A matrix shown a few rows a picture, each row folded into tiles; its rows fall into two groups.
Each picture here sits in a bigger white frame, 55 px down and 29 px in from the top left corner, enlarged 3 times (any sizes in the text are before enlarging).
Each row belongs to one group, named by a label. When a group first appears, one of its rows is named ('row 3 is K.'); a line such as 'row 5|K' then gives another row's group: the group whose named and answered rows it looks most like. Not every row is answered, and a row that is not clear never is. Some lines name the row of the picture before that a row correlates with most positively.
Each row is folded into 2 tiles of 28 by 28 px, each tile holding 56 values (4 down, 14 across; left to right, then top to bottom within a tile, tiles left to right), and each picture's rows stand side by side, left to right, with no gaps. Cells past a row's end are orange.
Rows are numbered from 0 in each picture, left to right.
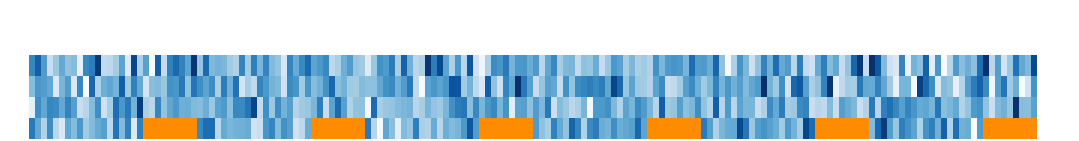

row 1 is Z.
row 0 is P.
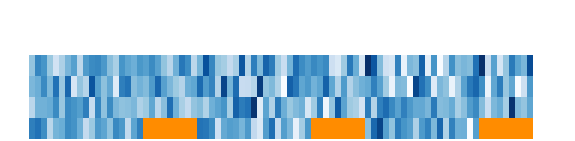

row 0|Z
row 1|Z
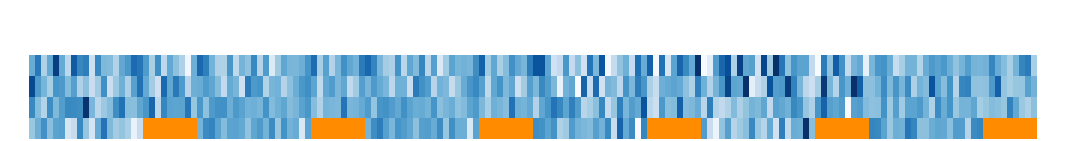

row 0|Z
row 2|P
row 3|P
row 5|Z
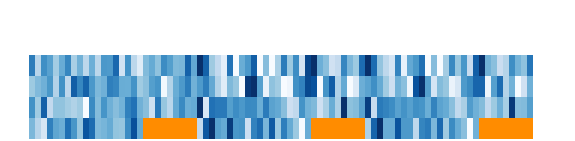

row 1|P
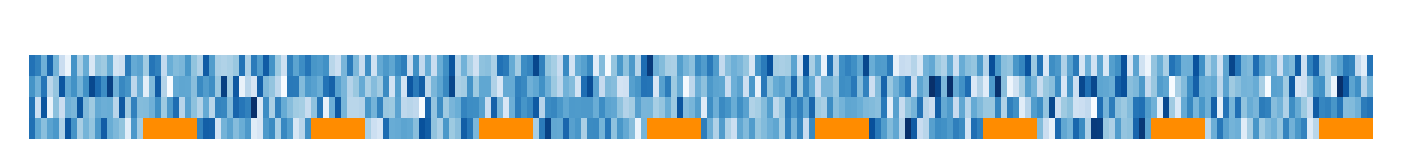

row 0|Z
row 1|Z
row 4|P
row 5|Z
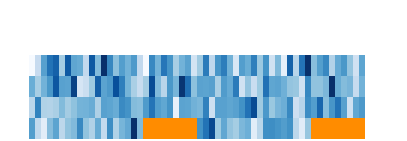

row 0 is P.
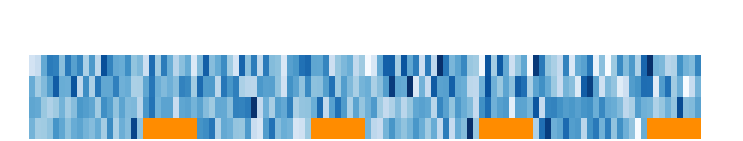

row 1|Z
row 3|P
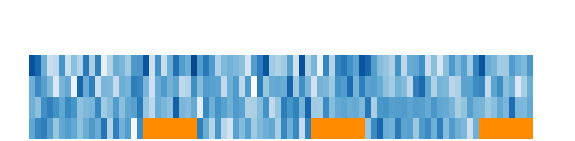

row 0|P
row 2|P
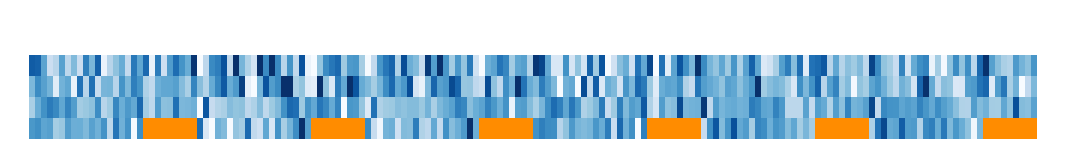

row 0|P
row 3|P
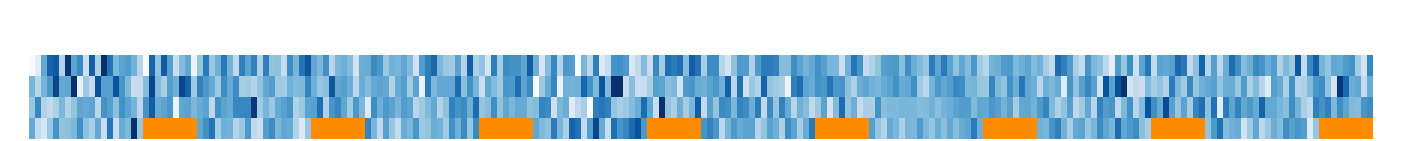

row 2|P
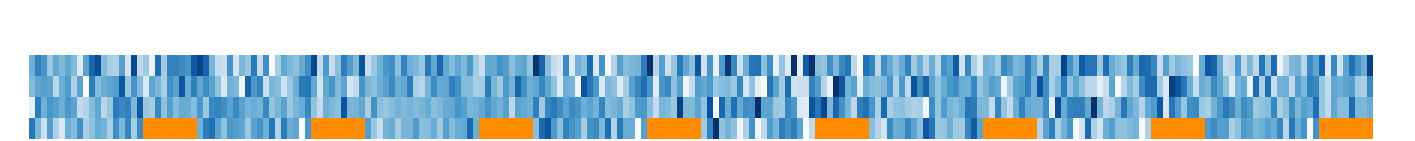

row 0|P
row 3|P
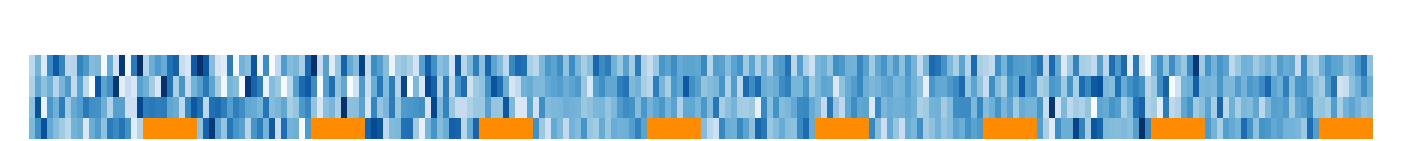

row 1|P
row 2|Z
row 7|Z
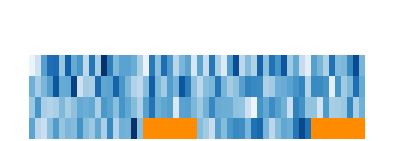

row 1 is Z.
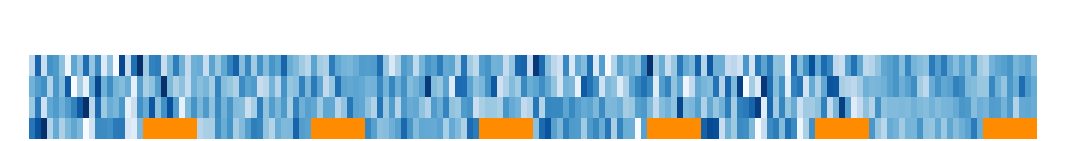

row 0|Z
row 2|Z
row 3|P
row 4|Z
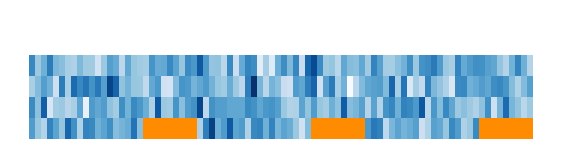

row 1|P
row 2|Z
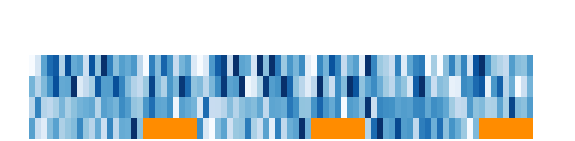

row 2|P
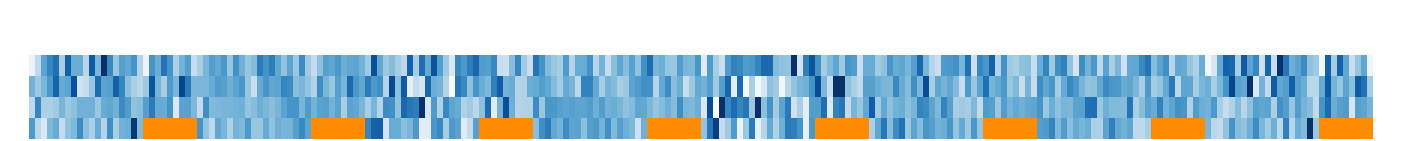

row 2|Z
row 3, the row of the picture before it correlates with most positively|2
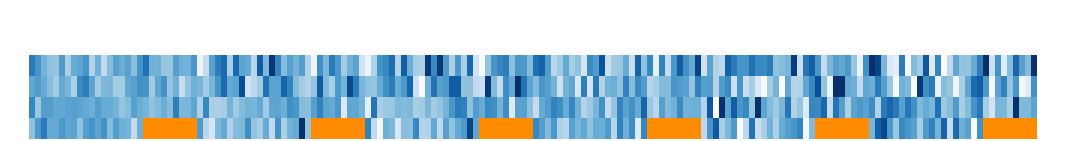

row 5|P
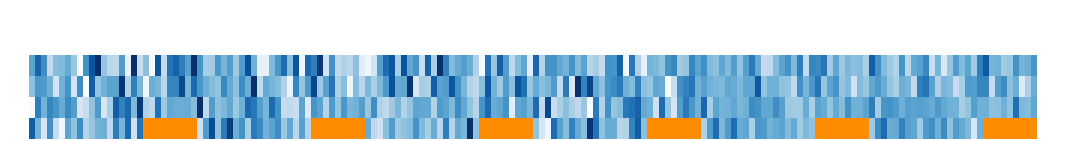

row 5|P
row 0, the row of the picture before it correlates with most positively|3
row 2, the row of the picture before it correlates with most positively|1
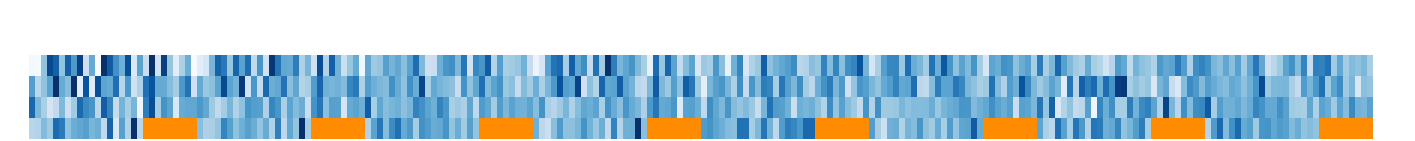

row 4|Z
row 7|P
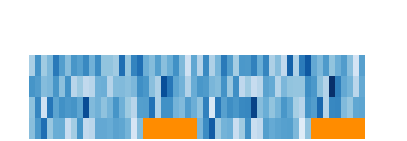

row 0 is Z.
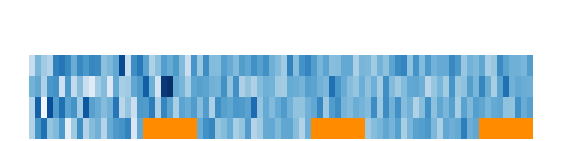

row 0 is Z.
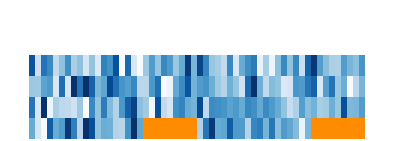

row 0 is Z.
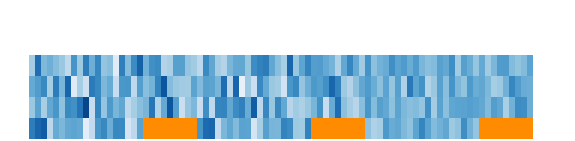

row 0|Z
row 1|Z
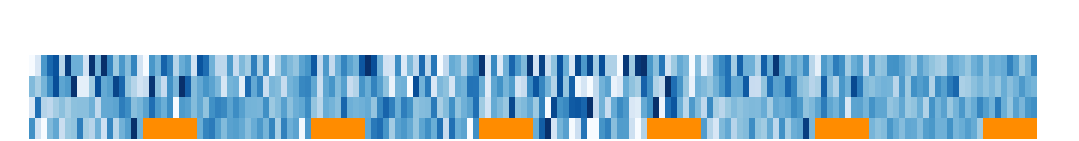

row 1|P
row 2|P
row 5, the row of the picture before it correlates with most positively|2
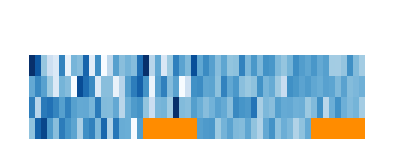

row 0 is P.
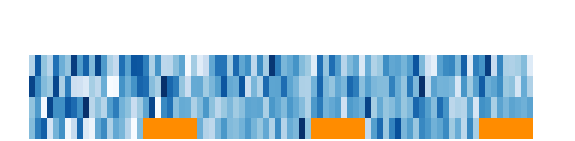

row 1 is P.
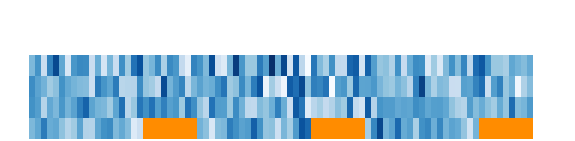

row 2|P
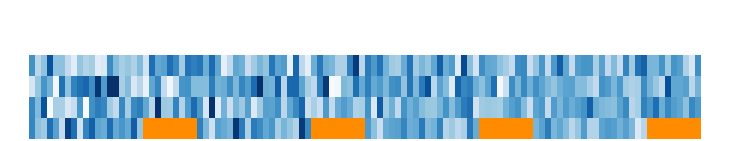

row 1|Z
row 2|Z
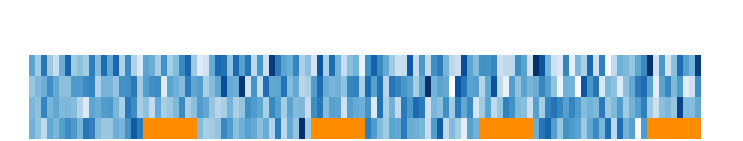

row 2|Z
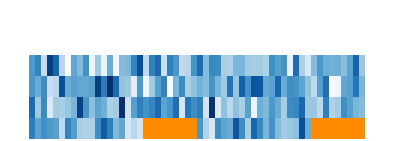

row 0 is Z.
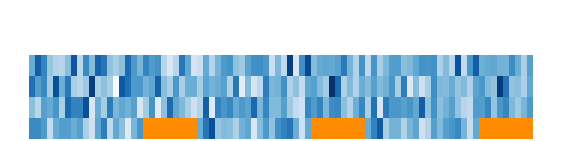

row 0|Z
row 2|Z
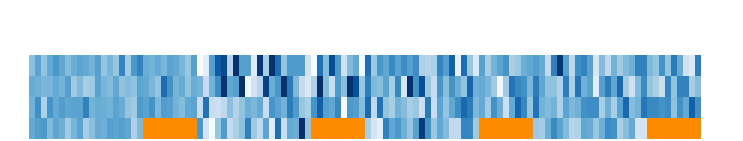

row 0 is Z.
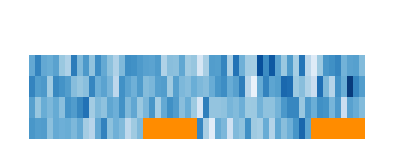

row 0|Z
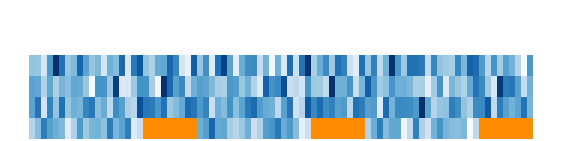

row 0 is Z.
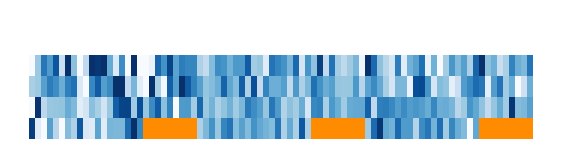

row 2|P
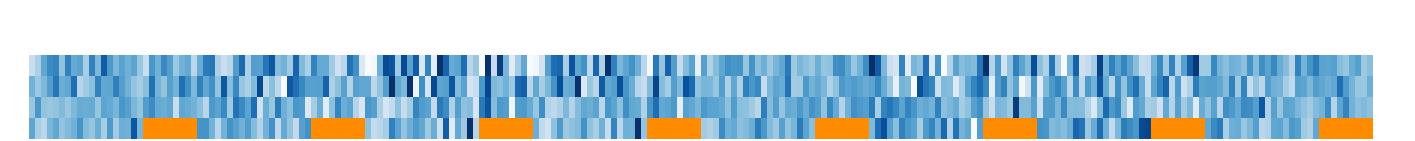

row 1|Z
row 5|P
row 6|Z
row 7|Z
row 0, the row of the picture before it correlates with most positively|0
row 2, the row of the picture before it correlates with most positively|1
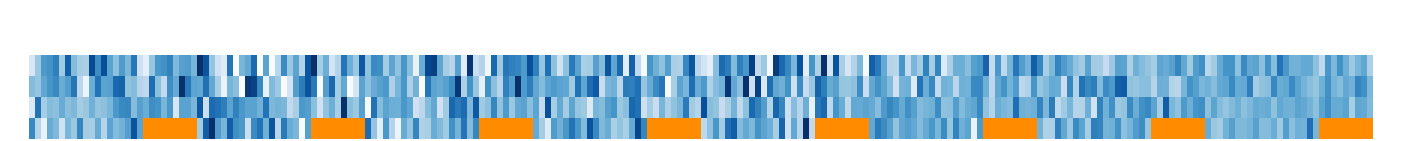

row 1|P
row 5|P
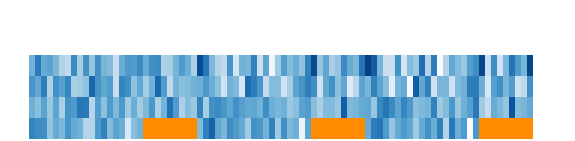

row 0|Z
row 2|P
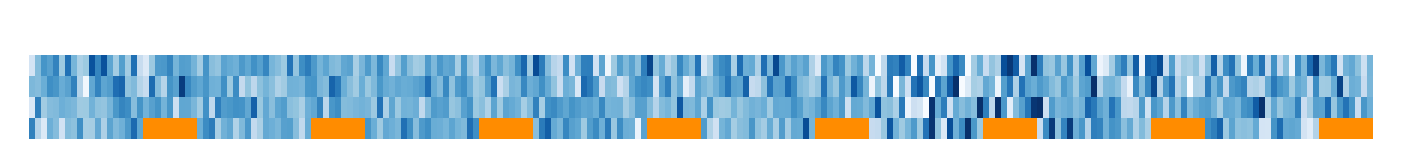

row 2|Z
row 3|P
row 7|Z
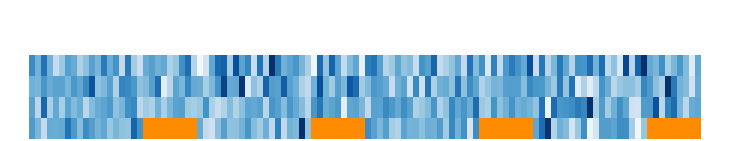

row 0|Z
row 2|P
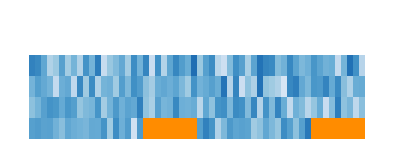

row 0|P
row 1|Z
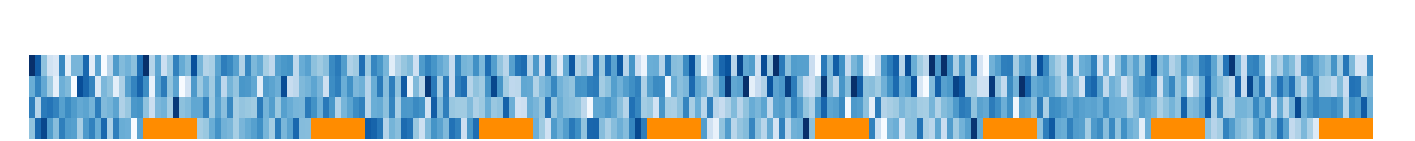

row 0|P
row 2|Z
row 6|P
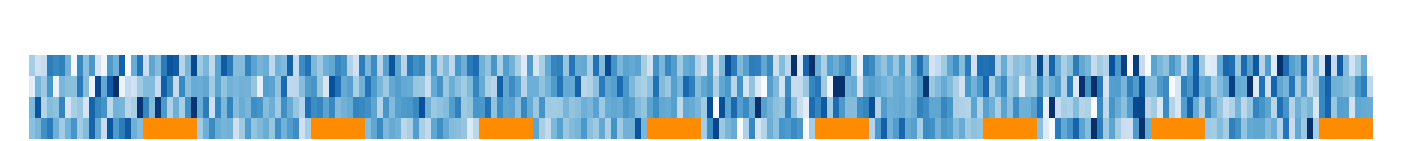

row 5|P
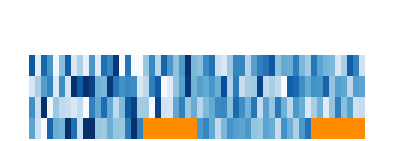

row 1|Z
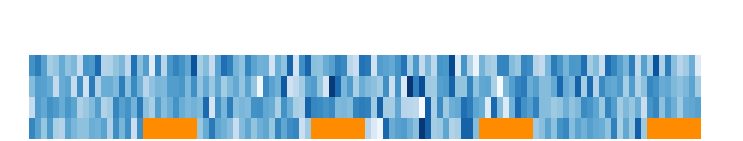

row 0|P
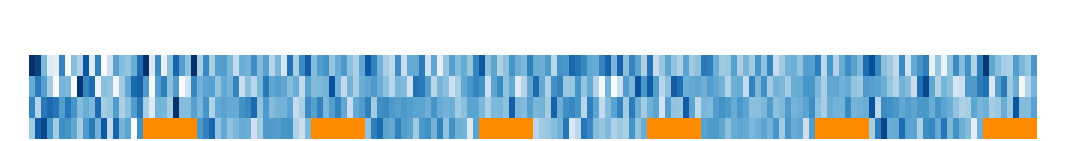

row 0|P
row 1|Z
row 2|P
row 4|P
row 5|P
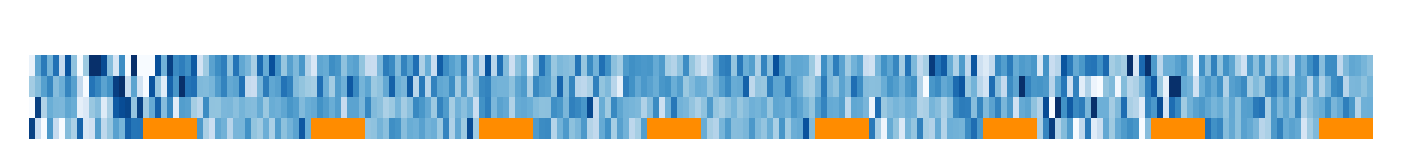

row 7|Z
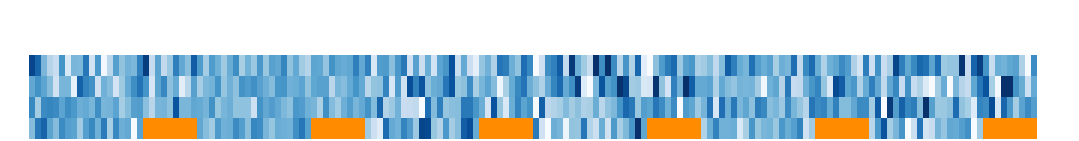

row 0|P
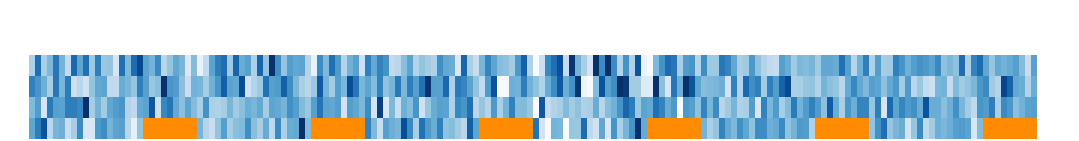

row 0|Z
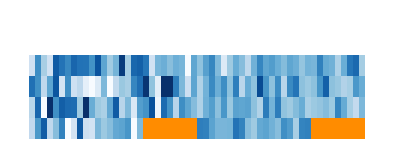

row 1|Z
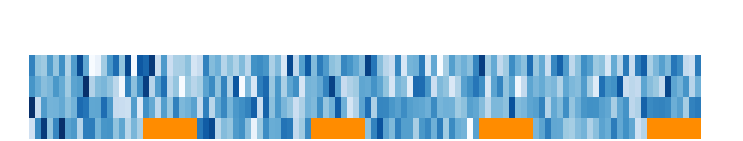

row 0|P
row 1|Z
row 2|P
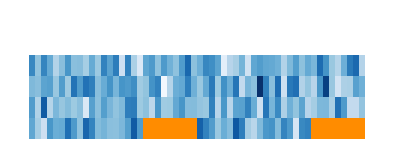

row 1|Z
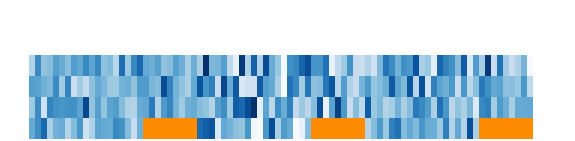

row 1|Z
